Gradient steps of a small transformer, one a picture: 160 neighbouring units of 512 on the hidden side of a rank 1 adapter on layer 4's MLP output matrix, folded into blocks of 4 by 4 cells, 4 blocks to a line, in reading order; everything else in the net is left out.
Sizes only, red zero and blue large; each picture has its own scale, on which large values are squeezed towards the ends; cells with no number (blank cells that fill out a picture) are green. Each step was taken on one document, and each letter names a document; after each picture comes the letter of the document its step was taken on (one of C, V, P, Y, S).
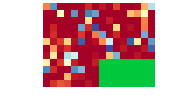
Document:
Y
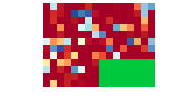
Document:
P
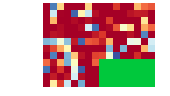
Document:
P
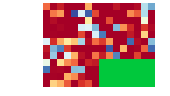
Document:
P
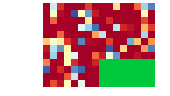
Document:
P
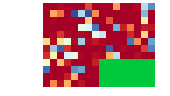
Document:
P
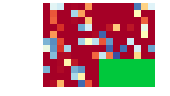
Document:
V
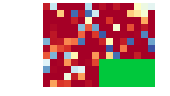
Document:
Y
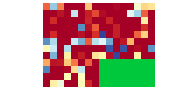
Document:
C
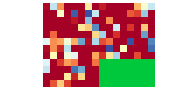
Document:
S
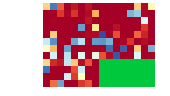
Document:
C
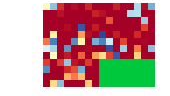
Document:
C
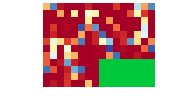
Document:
Y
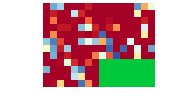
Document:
V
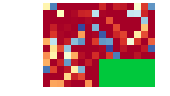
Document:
Y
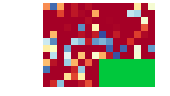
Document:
C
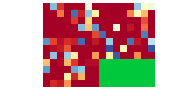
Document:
S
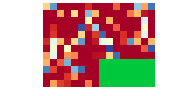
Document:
Y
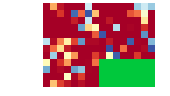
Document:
S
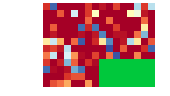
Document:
Y
